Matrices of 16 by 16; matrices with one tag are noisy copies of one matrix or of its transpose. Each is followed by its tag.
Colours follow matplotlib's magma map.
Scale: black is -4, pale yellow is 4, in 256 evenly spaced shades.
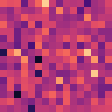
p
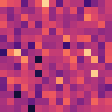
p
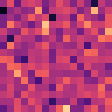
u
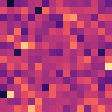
u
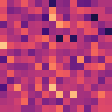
p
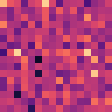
p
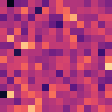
u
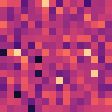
p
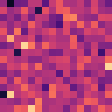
u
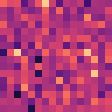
p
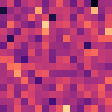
u
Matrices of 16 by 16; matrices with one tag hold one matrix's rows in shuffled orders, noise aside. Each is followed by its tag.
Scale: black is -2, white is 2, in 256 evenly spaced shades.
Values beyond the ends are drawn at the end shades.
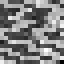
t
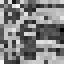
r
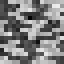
t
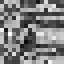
r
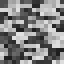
t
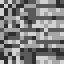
r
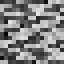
t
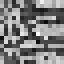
r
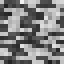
t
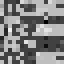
r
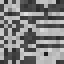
r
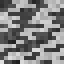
t
